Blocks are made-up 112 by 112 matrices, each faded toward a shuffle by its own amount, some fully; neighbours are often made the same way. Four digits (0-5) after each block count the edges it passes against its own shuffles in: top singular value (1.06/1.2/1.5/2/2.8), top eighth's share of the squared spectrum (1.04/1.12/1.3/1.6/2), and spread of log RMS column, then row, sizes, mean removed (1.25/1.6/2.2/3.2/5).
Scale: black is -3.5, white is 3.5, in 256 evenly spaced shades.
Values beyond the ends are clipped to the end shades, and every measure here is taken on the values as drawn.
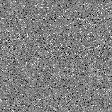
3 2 0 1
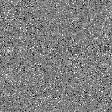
3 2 1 1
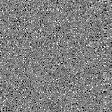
4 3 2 2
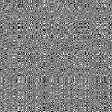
5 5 4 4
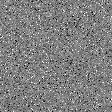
0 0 0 0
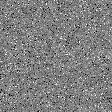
0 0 0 0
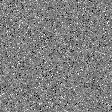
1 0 0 0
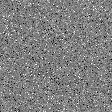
0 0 0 0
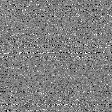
2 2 0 4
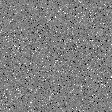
2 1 0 0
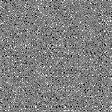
4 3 2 2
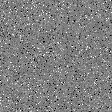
1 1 0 0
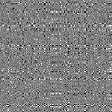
5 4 3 3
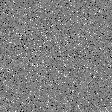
2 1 0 0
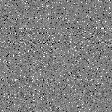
3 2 0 2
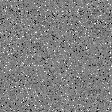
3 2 0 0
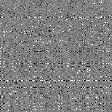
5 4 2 3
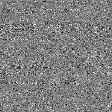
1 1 0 3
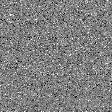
1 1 0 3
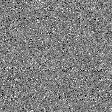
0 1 0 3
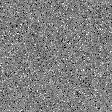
2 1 0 0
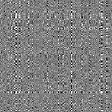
5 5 4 3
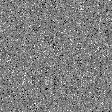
2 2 1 0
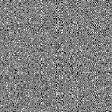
4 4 3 2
